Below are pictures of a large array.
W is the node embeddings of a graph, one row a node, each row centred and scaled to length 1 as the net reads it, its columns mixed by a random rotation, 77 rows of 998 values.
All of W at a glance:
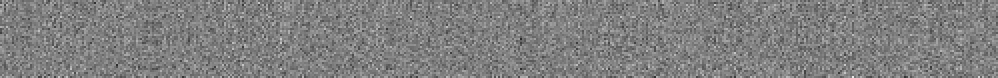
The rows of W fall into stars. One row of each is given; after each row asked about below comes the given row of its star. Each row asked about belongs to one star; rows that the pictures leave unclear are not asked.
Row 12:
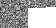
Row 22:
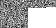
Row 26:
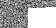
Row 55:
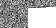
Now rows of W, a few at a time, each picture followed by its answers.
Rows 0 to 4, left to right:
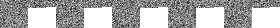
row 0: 26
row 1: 22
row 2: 22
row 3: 22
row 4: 26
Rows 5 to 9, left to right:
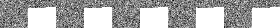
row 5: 26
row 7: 55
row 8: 55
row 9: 26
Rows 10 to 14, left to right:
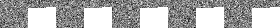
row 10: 26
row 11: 55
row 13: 55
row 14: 26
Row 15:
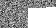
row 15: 55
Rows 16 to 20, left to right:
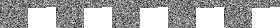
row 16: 12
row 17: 12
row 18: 26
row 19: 22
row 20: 12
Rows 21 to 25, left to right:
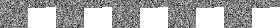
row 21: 26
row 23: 55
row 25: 22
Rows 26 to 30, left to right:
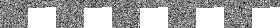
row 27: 26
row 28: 12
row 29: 22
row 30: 22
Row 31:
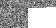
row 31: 55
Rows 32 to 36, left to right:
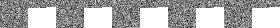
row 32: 12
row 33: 22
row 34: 26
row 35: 12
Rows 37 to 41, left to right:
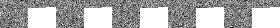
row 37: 26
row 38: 55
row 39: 55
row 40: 55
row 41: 22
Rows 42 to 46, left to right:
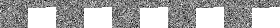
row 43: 55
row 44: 12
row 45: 55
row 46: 26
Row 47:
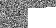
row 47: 26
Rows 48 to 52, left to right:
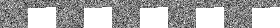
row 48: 26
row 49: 22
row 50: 26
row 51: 12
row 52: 55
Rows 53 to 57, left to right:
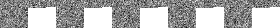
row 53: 22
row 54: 22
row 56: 12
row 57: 26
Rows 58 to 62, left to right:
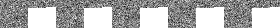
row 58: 55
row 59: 12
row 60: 22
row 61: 26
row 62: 26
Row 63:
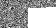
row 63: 55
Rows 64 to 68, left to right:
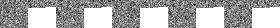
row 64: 12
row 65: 12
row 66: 22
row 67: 55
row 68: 55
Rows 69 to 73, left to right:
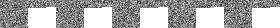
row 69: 55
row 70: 12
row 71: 26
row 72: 26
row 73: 12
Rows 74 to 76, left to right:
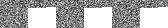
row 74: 12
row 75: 22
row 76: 26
